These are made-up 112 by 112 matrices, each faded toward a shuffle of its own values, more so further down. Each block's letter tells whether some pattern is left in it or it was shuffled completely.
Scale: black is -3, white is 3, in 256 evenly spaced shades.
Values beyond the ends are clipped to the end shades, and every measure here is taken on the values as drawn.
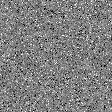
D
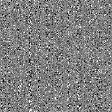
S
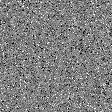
D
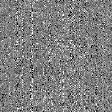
S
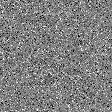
D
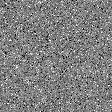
D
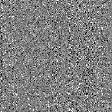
S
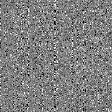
S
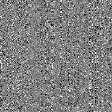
S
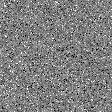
D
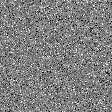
D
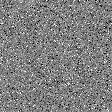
D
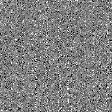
S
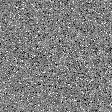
D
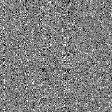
S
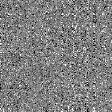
S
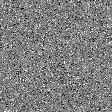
D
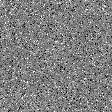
D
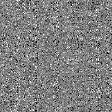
S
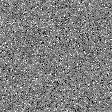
D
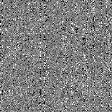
S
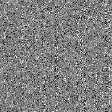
S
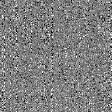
S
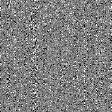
S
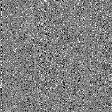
S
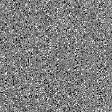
S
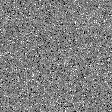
D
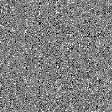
S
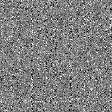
S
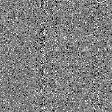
S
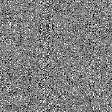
S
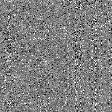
S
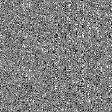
S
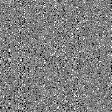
S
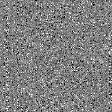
S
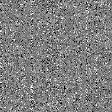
S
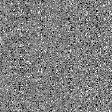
S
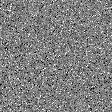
D
